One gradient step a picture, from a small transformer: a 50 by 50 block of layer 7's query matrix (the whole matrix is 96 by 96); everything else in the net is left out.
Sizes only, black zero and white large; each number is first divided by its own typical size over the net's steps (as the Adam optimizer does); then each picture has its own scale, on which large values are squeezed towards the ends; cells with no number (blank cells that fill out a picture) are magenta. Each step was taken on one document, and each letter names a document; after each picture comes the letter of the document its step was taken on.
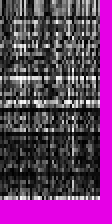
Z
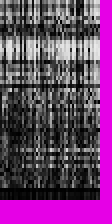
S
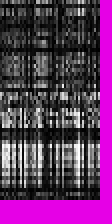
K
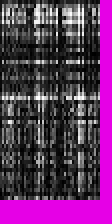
K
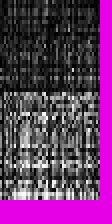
Z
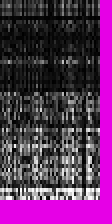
Z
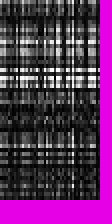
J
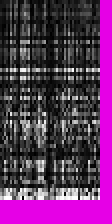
Z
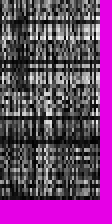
S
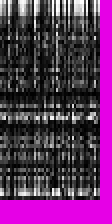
J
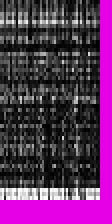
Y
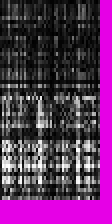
K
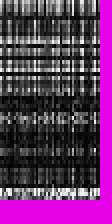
J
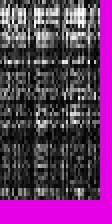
K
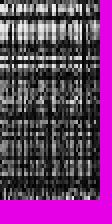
Y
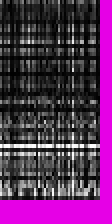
J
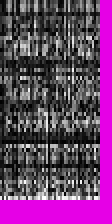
Z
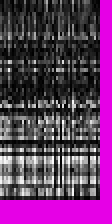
J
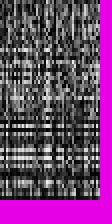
S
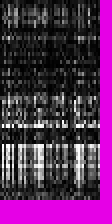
K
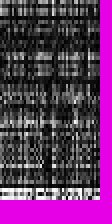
Y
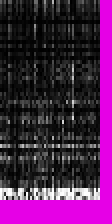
J
